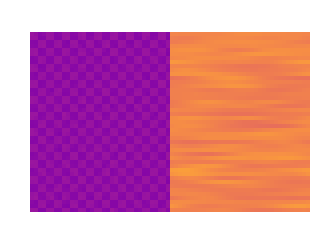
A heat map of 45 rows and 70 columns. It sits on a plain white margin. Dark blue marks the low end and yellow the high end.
It is made of 1 by 2 panels. Panel 1,1: low, checkered, faint in contrast. Panel 1,2: high, streaked across, faint in contrast.
